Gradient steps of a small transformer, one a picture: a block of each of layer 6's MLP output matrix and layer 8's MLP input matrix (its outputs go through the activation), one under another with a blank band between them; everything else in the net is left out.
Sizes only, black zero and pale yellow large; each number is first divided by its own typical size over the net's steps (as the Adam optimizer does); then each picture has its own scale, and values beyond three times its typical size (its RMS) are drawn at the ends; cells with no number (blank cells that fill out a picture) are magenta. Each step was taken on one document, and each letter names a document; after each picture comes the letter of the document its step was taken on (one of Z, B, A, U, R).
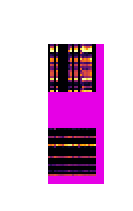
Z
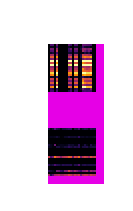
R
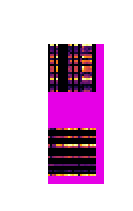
Z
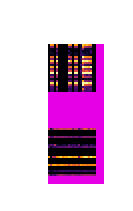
R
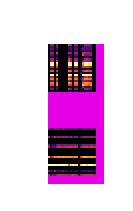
R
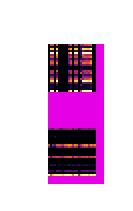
Z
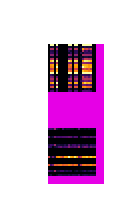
R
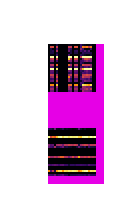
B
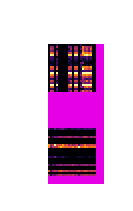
B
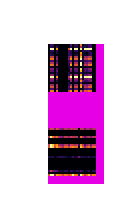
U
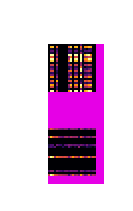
U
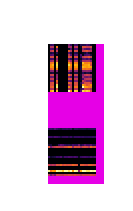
Z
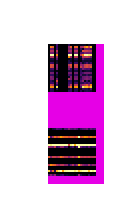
B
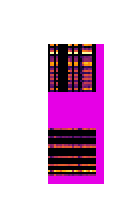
R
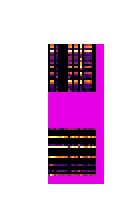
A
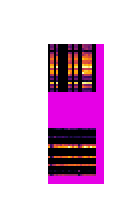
R
